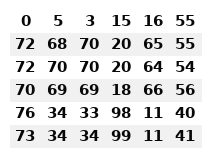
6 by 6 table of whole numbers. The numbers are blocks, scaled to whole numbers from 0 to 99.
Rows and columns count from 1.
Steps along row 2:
down up down up down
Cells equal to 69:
2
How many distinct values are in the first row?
6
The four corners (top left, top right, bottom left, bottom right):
0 55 73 41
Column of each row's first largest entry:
6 1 1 1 4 4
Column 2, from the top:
5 68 70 69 34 34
